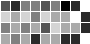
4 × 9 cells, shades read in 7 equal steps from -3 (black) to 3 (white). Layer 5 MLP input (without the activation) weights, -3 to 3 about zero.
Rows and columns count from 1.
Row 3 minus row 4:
-1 1 -1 3 -2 1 3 3 -5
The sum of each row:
-6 10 3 1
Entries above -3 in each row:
8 9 9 9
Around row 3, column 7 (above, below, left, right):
1 -2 2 1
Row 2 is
2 1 2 0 2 1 1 3 -2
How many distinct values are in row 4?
4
